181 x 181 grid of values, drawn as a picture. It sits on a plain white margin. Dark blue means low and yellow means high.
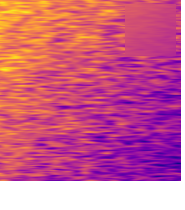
Streaks run across, left to right. Values rise toward the top left. The histogram is bell-shaped. In the top right lies a patch that is calmer than the rest. Neither half mirrors the other. The top right is the calmest part.
